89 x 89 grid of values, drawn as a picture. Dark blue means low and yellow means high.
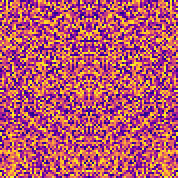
Fine speckle covers the field. There is no seam. It is mirror symmetric from left to right. No regular stripes run through it. The histogram is flat. No row or column stands out.
